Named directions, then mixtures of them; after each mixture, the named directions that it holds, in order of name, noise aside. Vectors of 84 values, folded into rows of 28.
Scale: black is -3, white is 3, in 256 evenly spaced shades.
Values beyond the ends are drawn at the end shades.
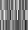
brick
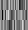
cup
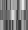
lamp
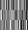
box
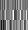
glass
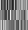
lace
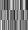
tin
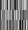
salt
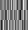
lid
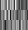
lace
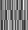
lid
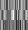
brick, glass, lamp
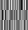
cup, lid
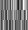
box, lamp, lid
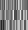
glass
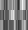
lamp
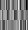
box, glass, tin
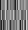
glass, salt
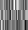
brick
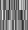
cup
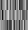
cup, salt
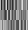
lace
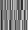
box, lid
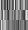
brick, lace, tin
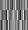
lid, tin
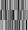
box, glass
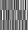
box, cup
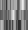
lamp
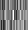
glass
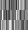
cup, glass, lace
